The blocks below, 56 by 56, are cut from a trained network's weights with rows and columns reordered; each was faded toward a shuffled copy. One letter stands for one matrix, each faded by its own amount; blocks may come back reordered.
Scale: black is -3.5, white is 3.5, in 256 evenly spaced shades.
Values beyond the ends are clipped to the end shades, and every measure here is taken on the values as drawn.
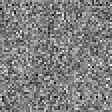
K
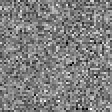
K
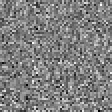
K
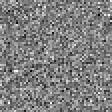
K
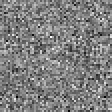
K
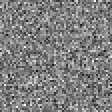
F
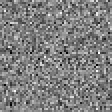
K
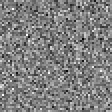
F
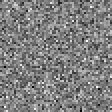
F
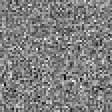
F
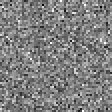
F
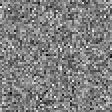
F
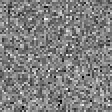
K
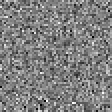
F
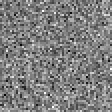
F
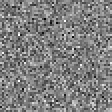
K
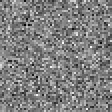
F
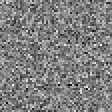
K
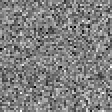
K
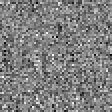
K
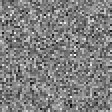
K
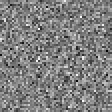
K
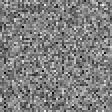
K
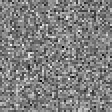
F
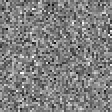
K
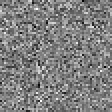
K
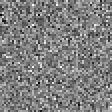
F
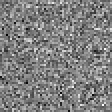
K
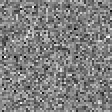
K
